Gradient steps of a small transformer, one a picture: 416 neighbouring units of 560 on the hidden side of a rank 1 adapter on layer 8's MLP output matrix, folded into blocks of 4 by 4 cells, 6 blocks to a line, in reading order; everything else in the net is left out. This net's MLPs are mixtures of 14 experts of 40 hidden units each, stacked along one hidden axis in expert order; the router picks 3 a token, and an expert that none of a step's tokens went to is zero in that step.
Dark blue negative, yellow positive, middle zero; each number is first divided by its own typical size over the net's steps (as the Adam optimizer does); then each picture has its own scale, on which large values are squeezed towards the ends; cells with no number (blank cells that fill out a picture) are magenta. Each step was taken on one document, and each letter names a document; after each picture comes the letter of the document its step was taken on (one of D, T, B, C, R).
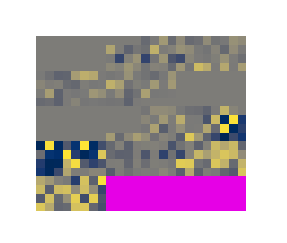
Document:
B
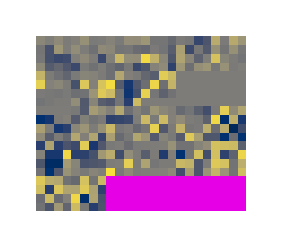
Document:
B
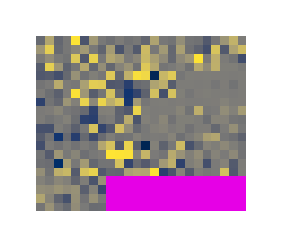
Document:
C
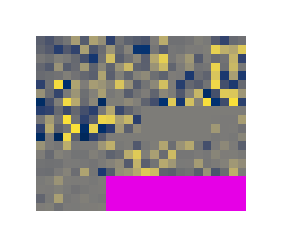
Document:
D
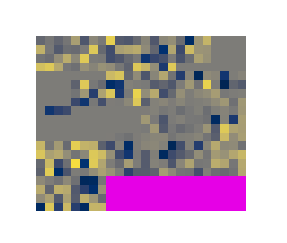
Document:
B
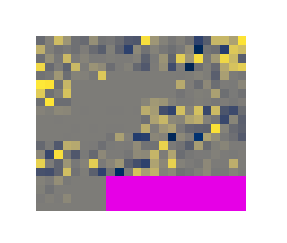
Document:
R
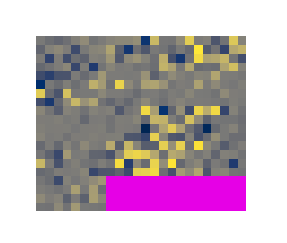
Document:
R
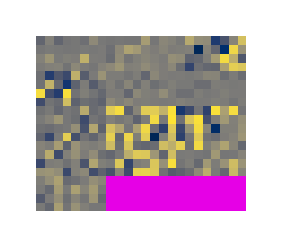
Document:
R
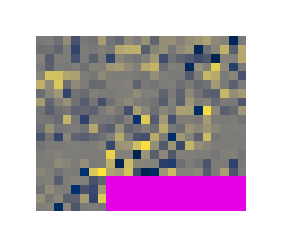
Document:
C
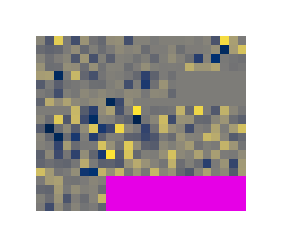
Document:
C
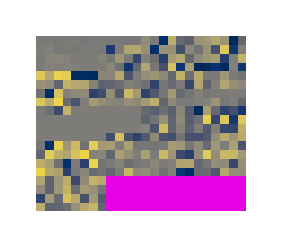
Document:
B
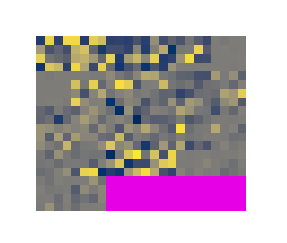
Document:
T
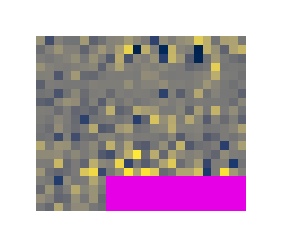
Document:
C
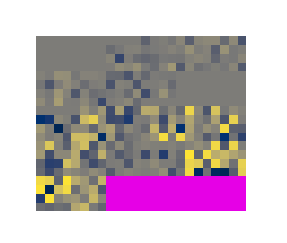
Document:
B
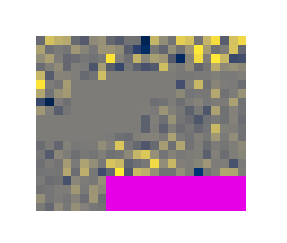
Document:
R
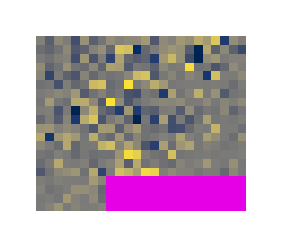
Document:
C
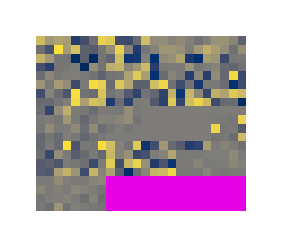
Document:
D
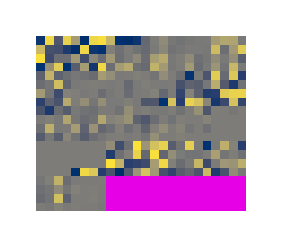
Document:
D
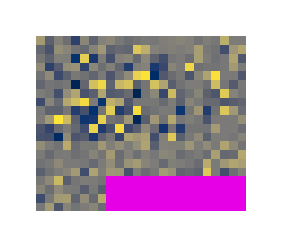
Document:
C
